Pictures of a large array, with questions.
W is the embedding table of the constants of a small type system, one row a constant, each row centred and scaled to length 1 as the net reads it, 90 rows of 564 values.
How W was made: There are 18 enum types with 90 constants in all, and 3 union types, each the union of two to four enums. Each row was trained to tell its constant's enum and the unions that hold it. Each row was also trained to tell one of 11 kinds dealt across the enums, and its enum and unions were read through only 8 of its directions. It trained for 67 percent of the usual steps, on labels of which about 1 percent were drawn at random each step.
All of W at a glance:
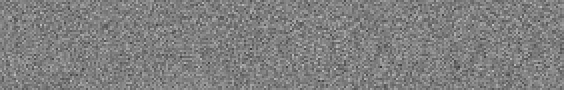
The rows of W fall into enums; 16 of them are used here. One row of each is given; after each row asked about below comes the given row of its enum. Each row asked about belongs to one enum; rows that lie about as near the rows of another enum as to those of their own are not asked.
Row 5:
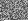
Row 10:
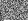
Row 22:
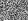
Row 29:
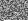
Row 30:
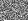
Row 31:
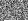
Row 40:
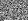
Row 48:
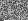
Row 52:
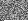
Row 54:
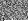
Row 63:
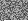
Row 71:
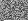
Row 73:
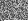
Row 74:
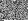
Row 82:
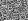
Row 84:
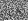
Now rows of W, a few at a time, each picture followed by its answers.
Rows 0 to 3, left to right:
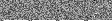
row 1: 63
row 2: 22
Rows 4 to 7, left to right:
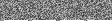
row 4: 5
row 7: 10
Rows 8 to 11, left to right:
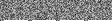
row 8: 84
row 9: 30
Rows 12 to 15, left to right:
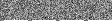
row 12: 40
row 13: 54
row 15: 52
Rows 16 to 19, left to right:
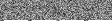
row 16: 30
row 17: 22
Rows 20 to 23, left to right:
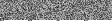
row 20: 54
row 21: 31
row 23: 73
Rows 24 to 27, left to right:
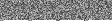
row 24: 5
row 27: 5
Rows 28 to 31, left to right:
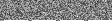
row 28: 84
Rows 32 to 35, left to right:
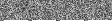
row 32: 48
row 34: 63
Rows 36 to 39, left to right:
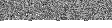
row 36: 84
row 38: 52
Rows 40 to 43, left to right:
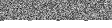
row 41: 5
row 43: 52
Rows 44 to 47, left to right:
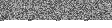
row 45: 48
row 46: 10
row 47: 31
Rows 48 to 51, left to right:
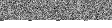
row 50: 52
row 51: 10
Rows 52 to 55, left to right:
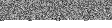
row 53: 30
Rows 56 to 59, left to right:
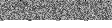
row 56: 30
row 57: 22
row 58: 73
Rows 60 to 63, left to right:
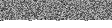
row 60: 22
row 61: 63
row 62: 84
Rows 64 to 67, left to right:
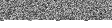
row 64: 63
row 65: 10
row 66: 48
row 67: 71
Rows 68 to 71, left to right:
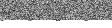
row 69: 84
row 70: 52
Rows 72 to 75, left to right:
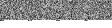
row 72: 74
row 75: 71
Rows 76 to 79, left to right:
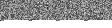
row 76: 40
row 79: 48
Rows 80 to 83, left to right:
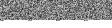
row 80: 29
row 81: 40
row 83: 5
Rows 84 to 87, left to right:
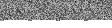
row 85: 10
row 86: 54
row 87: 48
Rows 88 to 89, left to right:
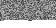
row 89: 74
